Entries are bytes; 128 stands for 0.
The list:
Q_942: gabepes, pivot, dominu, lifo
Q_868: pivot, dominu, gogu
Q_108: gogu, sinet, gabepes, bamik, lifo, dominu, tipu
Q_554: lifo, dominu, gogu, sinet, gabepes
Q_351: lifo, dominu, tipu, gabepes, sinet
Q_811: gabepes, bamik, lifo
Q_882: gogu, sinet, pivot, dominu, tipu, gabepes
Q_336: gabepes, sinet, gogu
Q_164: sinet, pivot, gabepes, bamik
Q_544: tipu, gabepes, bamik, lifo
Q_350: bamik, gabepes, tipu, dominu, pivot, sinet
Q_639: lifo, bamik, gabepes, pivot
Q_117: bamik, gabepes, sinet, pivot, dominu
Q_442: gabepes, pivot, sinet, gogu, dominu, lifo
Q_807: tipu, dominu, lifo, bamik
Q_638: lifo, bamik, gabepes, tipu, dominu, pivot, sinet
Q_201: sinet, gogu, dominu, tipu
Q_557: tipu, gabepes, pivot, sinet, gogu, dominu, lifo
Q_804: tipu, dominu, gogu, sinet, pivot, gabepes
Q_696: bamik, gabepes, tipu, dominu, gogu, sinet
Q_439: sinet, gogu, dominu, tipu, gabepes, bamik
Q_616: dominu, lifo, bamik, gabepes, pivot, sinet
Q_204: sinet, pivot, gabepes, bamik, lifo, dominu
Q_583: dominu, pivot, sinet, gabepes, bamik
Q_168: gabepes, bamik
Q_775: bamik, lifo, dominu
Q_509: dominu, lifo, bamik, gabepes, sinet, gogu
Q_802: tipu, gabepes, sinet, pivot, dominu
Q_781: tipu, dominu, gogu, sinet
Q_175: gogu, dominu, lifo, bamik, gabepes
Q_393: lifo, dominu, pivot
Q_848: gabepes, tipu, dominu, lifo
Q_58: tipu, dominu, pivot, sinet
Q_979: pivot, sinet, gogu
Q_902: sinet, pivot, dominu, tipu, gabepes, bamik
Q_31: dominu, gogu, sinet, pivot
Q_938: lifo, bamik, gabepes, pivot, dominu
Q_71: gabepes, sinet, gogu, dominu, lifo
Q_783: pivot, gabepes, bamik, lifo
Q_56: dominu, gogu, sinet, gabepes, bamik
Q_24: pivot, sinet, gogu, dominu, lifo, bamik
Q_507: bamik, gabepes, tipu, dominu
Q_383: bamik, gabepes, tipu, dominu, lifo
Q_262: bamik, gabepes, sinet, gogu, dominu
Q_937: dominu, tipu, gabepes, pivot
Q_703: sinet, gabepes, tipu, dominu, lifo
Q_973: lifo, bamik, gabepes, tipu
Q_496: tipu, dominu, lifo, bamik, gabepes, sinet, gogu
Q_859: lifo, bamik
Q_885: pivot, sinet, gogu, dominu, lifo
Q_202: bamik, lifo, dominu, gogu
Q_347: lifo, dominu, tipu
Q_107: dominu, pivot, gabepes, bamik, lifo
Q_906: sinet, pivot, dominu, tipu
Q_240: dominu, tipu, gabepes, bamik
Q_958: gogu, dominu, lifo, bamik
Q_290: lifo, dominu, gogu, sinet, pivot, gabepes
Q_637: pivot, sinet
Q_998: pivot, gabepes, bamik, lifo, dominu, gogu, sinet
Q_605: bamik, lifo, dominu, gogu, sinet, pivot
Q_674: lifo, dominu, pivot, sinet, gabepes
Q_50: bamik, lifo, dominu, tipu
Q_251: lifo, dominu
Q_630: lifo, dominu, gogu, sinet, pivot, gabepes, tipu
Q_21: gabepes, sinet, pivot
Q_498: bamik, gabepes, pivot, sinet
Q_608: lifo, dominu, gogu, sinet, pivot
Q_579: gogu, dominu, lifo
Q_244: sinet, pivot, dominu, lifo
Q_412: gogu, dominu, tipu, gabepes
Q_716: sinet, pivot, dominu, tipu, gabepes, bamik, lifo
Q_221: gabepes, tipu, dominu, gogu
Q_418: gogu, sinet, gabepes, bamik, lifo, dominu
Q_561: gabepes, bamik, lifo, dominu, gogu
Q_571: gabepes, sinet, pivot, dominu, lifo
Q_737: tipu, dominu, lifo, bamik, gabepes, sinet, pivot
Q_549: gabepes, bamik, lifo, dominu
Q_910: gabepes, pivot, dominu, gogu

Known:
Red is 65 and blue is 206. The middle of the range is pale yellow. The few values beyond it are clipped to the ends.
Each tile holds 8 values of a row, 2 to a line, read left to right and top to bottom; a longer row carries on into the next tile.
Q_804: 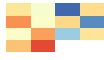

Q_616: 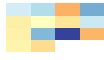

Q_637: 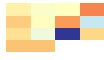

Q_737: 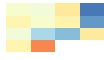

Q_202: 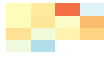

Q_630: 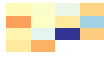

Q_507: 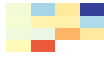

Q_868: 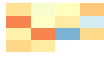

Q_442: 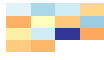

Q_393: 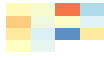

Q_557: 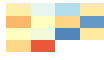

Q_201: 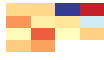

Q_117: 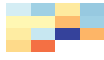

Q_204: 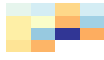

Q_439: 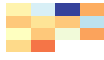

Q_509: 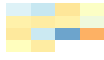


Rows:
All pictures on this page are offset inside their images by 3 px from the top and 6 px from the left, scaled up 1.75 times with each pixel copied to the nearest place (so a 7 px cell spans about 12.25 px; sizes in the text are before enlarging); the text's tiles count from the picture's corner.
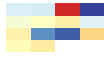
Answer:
Q_938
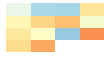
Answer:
Q_262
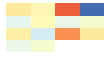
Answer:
Q_50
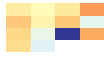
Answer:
Q_24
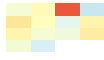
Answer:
Q_251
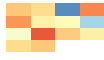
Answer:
Q_781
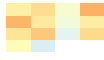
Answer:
Q_579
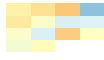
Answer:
Q_347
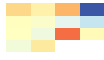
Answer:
Q_807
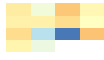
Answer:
Q_605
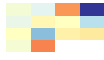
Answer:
Q_383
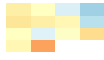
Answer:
Q_496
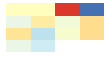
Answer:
Q_775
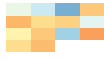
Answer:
Q_56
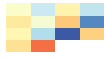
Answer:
Q_716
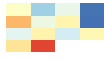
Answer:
Q_937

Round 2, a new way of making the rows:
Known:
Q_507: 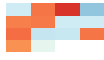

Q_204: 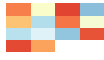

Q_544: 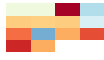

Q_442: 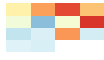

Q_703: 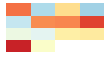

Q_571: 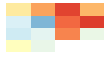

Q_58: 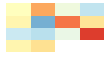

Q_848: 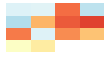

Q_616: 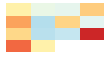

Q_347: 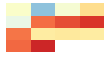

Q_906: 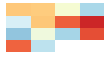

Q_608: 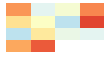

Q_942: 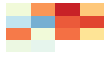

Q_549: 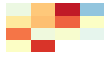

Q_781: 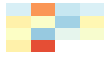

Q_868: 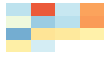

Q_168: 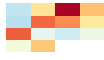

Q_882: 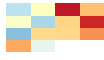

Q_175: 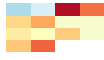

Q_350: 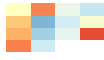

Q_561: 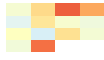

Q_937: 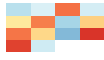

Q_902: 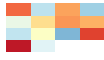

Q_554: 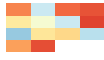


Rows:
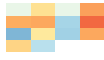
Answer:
Q_31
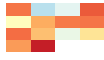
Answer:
Q_393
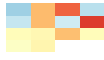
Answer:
Q_221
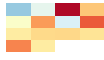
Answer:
Q_412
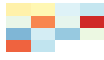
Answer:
Q_201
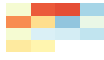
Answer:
Q_262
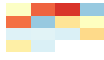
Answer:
Q_117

